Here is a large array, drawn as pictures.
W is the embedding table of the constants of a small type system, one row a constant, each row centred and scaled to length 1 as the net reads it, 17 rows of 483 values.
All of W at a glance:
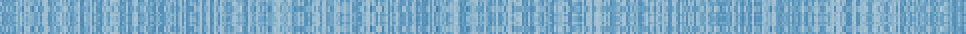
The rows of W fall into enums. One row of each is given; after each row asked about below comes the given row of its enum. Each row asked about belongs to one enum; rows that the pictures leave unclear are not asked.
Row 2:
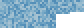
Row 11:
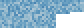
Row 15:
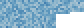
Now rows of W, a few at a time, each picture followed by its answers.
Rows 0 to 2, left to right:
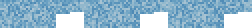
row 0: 11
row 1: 2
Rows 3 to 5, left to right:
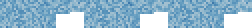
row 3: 15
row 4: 15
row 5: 15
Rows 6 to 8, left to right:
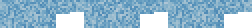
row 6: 2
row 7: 11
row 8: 2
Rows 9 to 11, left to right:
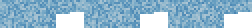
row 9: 2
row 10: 2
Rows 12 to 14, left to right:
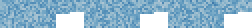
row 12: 2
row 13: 15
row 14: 15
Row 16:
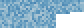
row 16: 11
